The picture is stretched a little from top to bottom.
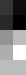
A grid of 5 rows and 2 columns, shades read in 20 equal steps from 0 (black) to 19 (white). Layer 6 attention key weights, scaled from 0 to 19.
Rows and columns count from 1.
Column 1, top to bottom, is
4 3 11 13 14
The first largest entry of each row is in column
1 1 2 2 1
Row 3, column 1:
11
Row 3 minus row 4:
-2 -5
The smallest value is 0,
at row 2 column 2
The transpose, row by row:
4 3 11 13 14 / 1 0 14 19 14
